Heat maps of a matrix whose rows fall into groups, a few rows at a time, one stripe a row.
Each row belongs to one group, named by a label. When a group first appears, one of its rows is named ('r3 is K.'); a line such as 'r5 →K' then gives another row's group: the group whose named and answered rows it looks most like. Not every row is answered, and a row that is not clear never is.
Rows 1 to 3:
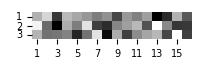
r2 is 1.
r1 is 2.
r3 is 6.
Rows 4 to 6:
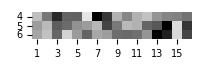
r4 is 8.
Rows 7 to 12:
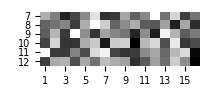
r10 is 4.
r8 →6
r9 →1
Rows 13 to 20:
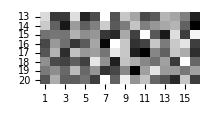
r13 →1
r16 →4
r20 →6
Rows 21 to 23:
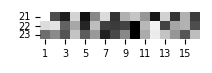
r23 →8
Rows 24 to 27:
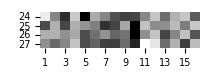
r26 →2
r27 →8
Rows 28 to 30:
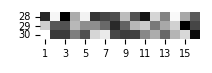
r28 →4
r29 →1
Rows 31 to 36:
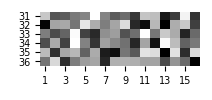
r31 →2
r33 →1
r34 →1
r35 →8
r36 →4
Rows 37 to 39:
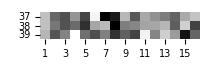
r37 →8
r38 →6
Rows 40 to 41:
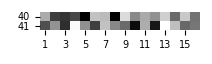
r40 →6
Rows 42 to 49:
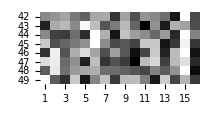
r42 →6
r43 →4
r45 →2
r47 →2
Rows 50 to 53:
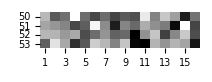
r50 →1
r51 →6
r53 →4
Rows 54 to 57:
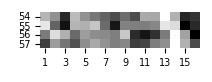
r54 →1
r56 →4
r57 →4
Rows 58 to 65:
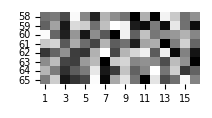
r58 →1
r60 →8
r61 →2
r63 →4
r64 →8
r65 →4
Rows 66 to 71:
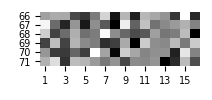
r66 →6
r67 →8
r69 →8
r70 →6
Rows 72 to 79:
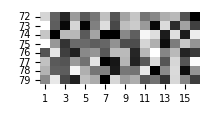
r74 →8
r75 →2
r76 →4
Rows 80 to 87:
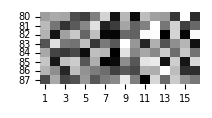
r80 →6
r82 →8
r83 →4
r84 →6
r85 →8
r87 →4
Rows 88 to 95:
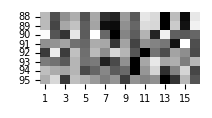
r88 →8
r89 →8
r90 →1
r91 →6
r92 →4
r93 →8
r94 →2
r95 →2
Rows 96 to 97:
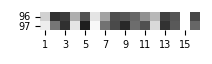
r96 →2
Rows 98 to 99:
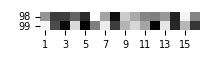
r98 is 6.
